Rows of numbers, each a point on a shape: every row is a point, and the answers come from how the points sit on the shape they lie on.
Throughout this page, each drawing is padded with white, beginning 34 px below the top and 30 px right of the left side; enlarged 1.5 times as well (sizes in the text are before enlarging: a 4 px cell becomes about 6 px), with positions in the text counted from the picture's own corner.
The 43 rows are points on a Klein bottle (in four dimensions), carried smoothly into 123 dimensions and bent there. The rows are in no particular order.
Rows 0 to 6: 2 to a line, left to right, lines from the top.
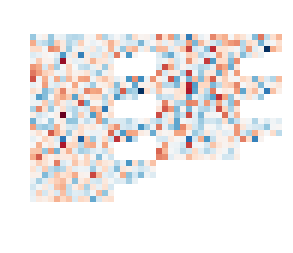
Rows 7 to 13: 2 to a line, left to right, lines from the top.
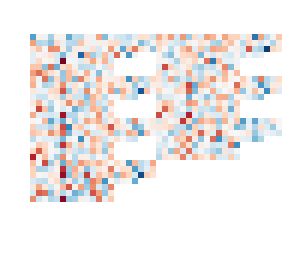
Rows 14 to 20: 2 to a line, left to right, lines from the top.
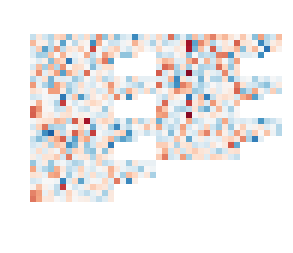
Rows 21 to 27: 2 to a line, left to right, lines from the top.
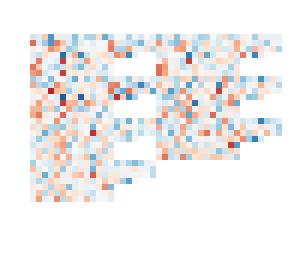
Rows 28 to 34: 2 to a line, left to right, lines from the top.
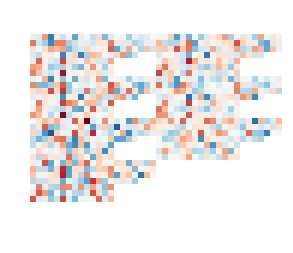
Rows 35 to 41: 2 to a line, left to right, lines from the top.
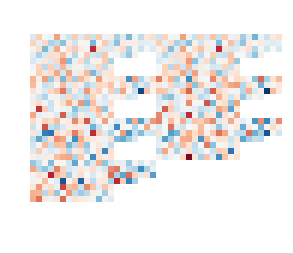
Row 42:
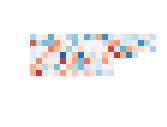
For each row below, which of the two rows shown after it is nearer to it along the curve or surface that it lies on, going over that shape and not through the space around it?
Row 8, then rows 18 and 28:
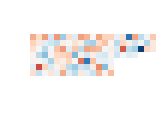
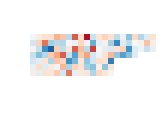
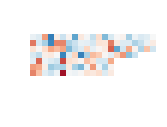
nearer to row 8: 18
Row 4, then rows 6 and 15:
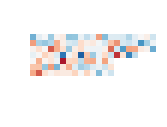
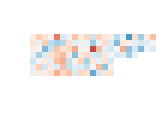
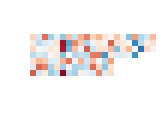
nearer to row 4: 15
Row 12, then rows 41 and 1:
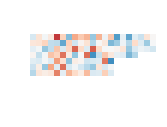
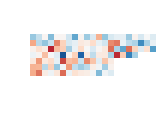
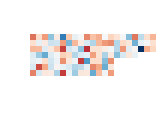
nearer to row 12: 1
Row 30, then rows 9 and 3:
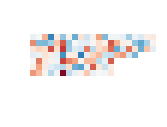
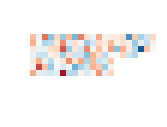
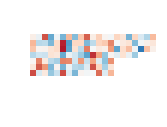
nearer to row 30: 3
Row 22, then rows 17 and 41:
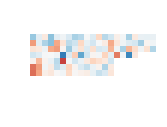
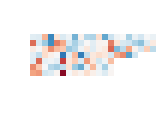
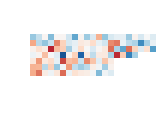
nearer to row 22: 17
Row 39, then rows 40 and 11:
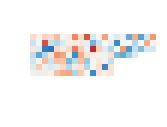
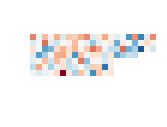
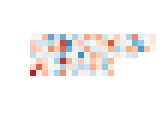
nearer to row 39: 40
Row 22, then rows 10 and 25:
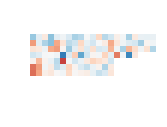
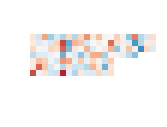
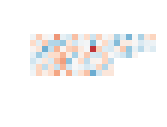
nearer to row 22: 10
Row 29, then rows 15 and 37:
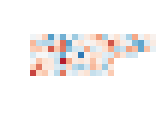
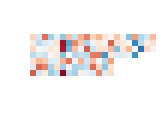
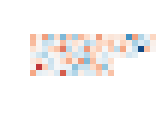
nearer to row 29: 15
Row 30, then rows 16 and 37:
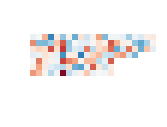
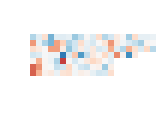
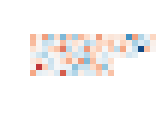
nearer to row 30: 16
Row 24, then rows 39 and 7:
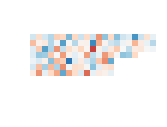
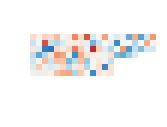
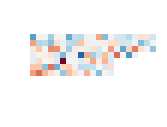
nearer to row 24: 39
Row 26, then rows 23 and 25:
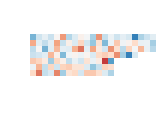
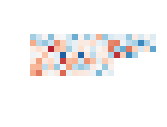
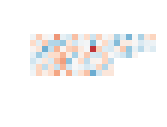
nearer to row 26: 25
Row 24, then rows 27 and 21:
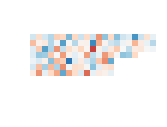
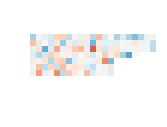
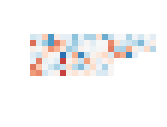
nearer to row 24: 27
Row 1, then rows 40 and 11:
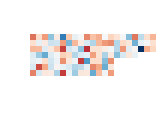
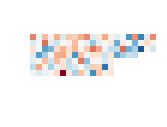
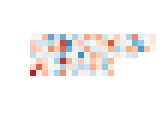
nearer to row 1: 40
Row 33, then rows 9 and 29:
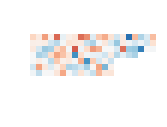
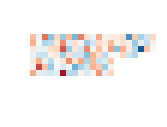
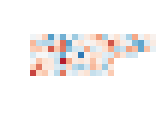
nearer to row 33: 9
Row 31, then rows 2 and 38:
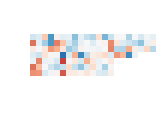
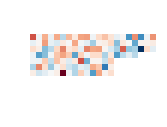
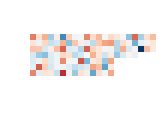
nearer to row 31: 38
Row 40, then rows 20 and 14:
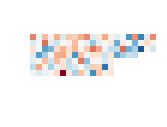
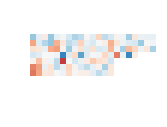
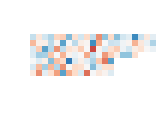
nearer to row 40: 14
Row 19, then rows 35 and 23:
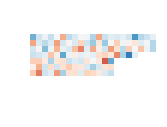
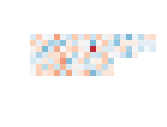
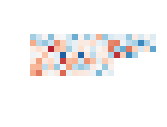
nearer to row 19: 35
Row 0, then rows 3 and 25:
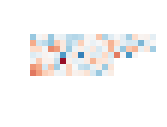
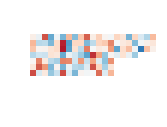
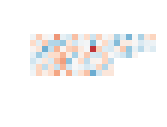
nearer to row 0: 3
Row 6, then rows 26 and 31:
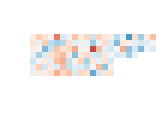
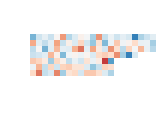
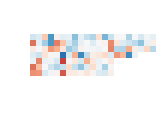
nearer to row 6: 26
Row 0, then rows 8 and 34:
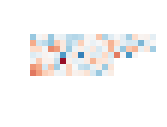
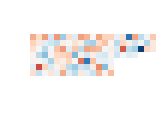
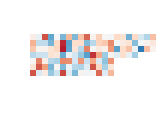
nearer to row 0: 34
